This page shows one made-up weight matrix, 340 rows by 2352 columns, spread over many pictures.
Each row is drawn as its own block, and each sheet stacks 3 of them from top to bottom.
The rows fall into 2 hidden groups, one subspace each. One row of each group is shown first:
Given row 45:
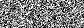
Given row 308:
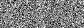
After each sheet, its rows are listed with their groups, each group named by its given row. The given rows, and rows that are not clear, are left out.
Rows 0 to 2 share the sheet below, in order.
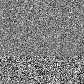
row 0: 45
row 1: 308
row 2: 308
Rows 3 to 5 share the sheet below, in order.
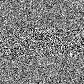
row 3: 45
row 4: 308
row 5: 308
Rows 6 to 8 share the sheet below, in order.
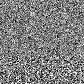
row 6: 45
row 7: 308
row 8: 45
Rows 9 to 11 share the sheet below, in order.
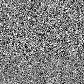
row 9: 45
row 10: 45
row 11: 308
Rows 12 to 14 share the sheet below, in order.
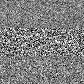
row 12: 45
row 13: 45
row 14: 45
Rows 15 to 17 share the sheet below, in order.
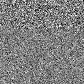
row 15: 308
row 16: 308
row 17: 45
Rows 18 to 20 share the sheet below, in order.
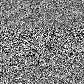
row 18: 45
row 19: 308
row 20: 45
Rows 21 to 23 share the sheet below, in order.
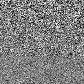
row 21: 308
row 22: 308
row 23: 308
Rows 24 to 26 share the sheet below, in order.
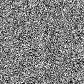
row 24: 45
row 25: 308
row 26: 308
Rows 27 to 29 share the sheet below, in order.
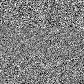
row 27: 308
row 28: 45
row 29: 308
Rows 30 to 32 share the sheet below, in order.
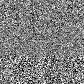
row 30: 45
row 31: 308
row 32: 308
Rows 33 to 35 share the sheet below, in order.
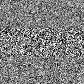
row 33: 45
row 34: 45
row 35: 308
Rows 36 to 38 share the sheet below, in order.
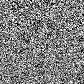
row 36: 45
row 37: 45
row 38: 308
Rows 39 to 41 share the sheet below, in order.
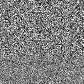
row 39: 308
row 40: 308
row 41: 308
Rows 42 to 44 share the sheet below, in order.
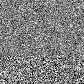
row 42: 308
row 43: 308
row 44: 45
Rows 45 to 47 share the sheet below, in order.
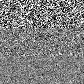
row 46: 308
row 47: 308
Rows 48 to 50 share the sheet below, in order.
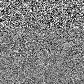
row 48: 45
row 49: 45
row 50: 308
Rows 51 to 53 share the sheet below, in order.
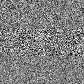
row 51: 45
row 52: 308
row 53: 45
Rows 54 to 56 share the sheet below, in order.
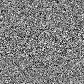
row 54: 45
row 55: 45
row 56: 308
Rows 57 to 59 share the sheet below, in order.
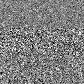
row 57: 45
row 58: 45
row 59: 45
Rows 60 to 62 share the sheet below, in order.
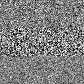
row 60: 308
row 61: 45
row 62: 45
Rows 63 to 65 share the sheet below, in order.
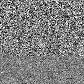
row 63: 45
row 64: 308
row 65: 45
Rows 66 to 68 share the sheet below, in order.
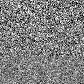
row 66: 45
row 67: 308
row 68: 308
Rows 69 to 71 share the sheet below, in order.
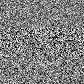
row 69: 45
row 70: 45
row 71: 308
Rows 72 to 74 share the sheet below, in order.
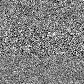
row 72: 45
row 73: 45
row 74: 308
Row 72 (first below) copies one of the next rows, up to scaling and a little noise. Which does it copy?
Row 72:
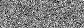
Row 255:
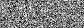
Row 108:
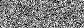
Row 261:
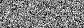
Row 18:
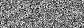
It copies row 108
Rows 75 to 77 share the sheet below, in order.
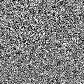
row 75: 45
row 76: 45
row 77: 308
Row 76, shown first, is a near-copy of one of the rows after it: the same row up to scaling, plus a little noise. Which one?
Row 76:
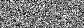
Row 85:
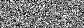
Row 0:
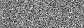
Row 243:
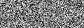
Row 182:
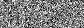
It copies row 85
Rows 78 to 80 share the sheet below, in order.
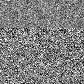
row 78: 308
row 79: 45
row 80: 308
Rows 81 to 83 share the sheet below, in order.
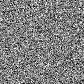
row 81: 45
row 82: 308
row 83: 308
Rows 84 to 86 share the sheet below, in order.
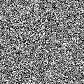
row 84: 45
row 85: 45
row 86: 308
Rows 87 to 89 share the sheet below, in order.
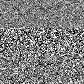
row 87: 308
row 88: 45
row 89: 308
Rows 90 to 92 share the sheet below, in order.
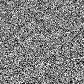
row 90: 308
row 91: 308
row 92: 308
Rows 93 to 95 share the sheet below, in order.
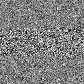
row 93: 308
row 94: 45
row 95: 45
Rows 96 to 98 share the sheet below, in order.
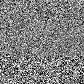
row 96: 45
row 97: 45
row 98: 308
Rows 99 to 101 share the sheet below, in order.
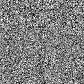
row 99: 45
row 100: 45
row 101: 308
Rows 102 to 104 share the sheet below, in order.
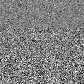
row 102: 45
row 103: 308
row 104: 308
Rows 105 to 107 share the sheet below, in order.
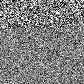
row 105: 45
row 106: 308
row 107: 308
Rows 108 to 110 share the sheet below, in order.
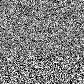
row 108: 45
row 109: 308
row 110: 308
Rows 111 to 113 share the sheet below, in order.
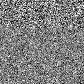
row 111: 308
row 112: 45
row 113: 308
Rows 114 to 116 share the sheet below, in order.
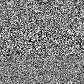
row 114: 308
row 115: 45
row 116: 308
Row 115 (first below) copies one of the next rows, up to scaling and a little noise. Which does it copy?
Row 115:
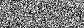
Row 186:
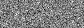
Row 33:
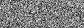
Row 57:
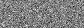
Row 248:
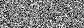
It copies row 33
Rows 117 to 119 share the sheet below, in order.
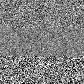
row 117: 308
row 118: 45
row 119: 308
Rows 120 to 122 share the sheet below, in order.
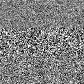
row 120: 308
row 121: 45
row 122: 308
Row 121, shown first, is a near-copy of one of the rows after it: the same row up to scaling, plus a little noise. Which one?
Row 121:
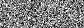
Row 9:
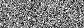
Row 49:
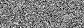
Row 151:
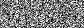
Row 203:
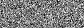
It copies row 9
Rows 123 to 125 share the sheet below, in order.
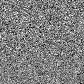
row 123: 308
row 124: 45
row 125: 308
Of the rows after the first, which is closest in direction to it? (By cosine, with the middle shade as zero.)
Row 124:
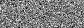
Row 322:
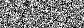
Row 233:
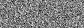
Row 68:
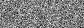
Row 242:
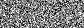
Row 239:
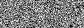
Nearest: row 242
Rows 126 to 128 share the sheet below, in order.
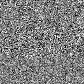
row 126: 308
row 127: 308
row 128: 45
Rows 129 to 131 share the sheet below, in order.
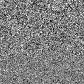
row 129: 45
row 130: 45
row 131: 45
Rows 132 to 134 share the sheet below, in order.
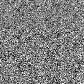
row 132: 308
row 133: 308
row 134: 308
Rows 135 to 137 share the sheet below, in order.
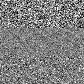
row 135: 308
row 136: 308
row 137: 45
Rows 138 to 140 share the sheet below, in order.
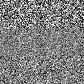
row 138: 308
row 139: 308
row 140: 45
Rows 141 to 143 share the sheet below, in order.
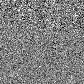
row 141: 308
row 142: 45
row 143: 45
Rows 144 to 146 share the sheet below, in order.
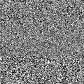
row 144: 45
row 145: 45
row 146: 45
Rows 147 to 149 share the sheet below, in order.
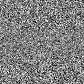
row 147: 45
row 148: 45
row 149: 45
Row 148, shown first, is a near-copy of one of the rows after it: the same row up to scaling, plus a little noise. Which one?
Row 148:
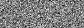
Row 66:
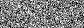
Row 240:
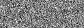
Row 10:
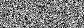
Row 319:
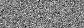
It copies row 319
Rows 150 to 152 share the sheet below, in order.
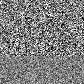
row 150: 45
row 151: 45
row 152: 45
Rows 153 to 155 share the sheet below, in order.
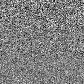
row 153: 45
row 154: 45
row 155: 45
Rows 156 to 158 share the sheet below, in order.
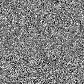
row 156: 45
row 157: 308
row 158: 45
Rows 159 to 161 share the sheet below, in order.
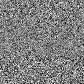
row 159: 45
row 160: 308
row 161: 308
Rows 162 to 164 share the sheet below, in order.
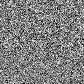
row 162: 308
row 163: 308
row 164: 308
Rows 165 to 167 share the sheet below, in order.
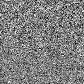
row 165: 308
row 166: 308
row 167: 45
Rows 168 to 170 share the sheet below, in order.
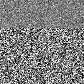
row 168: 308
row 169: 45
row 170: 308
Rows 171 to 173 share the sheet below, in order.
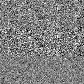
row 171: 308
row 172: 308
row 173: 45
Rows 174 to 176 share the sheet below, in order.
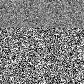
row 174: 45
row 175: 308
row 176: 308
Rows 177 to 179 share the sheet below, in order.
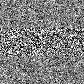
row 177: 308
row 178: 45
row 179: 45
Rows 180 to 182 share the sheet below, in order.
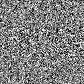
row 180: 45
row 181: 45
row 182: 45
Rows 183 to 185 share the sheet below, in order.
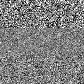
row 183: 308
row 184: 308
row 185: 308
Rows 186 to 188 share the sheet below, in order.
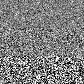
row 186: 45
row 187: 45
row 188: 45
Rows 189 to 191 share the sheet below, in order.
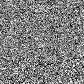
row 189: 308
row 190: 308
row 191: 308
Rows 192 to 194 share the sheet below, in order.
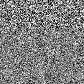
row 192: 308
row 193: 308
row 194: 308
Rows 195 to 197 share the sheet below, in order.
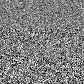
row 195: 45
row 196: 45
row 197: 45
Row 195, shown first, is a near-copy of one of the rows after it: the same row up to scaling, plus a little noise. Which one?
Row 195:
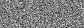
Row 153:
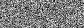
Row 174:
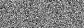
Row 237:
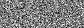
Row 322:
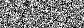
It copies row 237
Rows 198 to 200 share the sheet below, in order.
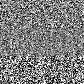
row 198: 45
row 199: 45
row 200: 308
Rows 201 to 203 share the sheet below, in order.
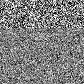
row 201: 45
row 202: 308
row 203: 45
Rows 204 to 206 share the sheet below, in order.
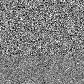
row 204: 45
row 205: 45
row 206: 308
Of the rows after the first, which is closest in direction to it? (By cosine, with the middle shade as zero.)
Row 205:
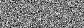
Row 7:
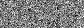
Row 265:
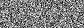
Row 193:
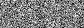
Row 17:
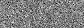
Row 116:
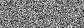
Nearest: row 17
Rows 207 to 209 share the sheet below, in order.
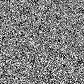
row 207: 45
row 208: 45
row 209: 45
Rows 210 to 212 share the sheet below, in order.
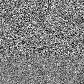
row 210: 308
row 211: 45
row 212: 308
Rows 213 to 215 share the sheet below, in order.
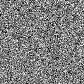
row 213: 308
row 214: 308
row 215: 45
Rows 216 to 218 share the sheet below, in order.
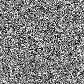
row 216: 308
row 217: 308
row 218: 45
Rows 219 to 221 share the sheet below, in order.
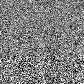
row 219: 308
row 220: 308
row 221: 308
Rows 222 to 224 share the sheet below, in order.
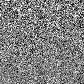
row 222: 308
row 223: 45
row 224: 308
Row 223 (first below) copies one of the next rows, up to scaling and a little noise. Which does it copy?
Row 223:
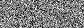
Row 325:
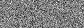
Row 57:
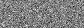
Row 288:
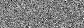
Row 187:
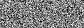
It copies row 325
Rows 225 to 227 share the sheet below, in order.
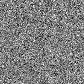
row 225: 45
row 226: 308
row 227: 45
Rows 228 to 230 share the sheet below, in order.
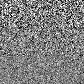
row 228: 45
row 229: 45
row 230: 308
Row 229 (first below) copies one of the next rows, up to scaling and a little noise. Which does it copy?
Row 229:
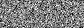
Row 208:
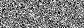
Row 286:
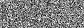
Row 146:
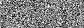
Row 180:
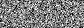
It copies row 180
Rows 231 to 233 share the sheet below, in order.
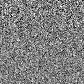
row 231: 45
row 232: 45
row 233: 45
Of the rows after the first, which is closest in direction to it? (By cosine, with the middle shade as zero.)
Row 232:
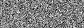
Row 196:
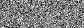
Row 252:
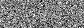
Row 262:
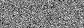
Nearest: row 196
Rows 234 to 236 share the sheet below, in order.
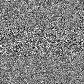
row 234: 308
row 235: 45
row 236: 45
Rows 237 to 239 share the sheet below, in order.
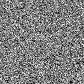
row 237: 45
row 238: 308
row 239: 308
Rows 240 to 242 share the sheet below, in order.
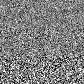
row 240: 45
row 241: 308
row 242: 45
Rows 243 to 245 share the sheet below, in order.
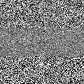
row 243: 45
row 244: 45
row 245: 308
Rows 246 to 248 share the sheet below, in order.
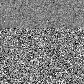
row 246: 308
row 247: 308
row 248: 45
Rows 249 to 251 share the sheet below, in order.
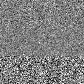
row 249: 308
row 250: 45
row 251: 308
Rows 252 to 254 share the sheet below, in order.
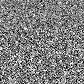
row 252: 45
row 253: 45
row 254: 45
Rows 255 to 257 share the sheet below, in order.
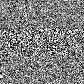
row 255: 45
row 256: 45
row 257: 45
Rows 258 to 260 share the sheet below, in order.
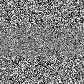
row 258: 308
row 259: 308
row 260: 308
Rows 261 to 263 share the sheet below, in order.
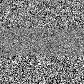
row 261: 45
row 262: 308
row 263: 308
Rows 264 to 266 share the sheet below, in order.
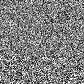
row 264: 45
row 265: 45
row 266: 45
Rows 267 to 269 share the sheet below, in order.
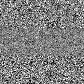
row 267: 308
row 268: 45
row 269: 308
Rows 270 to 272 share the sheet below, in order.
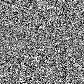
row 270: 308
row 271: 45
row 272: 45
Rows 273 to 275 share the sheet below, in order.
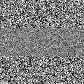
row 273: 45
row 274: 45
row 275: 45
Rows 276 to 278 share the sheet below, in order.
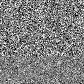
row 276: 308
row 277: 45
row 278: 308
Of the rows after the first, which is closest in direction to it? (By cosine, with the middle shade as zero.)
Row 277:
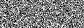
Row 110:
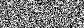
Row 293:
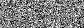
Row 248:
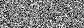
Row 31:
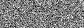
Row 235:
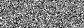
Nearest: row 248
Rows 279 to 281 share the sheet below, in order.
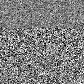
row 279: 45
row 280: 45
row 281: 308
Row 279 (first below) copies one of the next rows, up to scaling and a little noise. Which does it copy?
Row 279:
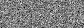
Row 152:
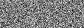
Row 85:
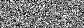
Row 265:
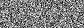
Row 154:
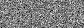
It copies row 154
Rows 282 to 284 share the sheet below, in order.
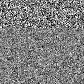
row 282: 45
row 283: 308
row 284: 308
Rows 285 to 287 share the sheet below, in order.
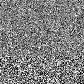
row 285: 308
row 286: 45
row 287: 308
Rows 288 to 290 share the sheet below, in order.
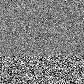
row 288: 45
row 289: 308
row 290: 45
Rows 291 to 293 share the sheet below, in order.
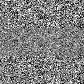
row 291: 308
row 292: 308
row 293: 308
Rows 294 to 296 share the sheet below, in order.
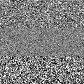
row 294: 45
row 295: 45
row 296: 45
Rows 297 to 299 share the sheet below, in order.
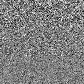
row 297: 308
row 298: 45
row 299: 45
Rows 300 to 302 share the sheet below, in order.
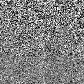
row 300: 308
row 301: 308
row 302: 308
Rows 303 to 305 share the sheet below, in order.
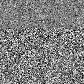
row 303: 308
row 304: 308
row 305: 308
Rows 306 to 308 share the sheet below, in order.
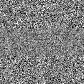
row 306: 45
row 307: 308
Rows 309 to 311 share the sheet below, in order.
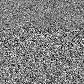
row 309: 308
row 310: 308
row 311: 45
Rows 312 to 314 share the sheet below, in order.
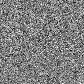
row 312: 45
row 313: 45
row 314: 308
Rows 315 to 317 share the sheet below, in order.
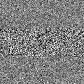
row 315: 45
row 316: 45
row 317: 45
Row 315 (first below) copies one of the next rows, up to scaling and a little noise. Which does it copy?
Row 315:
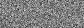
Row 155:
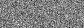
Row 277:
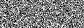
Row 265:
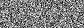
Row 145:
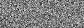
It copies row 145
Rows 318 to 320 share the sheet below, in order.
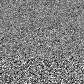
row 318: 308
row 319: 45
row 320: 45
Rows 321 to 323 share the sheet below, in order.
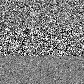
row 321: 45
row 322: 45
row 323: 45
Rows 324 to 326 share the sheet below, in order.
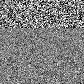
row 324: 45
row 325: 45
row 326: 308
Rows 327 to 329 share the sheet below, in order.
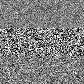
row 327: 308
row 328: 308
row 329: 45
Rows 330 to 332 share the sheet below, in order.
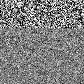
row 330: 45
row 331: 45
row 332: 308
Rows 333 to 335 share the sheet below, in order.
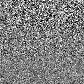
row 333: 45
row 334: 45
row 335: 45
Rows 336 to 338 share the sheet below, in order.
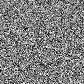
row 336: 308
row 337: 45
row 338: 308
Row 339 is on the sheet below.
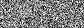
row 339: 45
